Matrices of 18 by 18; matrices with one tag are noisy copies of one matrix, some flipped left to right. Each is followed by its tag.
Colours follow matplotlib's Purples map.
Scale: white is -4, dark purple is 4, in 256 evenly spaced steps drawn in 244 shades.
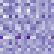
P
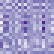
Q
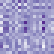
Q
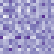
P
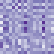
Q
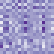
Q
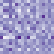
P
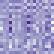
Q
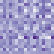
P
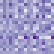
P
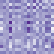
Q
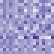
P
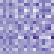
P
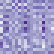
Q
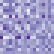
P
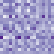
P
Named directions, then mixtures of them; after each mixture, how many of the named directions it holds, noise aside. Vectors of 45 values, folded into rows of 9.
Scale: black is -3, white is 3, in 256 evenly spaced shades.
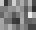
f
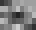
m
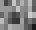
two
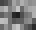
one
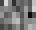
one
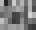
two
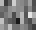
one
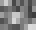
two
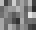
one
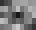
one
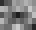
one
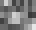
two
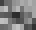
one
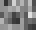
two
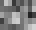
two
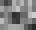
two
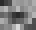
one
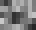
two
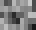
two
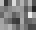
one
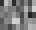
one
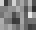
one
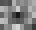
one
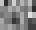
one
